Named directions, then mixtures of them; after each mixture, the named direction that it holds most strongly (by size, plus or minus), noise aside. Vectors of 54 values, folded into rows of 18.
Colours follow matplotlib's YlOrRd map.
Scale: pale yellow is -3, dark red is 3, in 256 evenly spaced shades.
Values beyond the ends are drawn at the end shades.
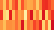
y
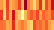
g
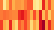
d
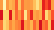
y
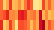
d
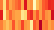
g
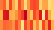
y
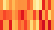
d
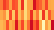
d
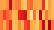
d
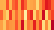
y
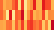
y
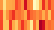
d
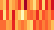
g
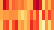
d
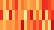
y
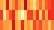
g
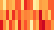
d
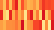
y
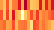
g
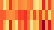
d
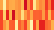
g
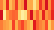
g
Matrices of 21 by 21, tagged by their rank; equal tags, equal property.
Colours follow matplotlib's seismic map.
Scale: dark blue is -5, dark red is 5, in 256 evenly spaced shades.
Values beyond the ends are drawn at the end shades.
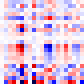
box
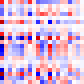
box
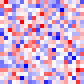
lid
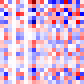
box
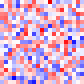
lid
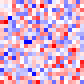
lid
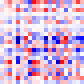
box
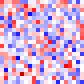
lid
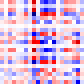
box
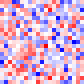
lid
